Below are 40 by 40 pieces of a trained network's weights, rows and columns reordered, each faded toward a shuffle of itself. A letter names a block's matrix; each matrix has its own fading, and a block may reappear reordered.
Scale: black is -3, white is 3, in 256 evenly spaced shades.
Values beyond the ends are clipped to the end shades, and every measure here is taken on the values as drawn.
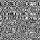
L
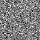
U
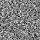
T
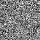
U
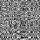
L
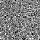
U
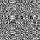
L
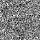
U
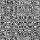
L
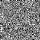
U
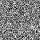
T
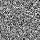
T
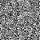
T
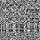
L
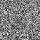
U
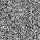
T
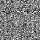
T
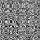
L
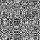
L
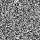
T
